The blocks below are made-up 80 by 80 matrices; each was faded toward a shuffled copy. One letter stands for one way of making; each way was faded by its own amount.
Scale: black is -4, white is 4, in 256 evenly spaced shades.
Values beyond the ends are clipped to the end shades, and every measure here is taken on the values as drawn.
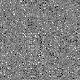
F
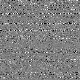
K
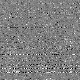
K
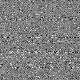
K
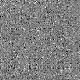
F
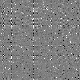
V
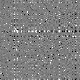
V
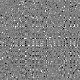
V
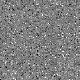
F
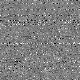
K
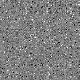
F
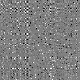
V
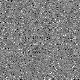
F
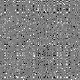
V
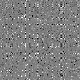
V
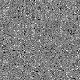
F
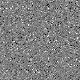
F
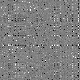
V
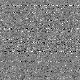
K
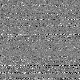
K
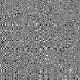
V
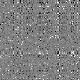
V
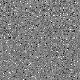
F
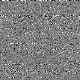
K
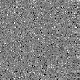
F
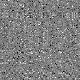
F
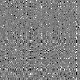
V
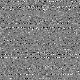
K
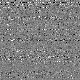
K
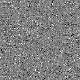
F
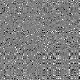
V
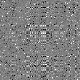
V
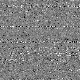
K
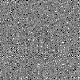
F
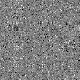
F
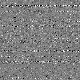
K
